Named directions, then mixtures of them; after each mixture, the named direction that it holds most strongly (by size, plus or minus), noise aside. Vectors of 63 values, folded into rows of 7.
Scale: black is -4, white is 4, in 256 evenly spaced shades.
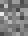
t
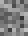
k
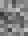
k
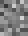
k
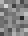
k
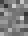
k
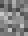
k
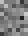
k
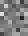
t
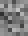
t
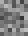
k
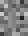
t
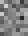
t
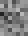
t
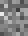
t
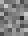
k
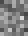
k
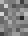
t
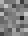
k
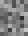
k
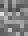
t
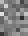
t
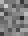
k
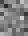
k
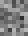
k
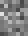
t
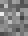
t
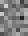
t
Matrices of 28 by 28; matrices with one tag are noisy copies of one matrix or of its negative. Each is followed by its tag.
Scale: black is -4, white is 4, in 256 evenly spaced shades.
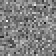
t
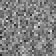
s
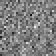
s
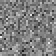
s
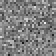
t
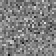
t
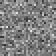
t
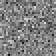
t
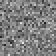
t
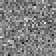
t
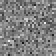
t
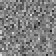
s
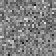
t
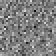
s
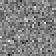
t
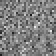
s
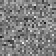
t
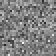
t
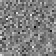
s
